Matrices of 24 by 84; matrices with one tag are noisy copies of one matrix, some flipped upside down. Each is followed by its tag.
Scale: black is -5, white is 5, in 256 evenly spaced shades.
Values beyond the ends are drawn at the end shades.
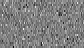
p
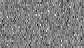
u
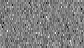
u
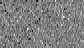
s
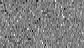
s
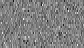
p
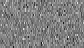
p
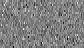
p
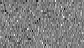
s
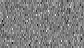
u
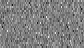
u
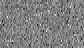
u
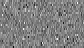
p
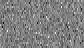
u
